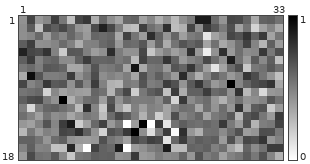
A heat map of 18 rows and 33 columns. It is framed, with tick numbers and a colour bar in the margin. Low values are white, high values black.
Odd rows or columns: none. Average level on the scale: 50%. Odd patch: rougher, in the bottom middle. Grain: fine. Seam: none. Roughest part: bottom middle. Histogram: bell-shaped. Mirror symmetry: none.
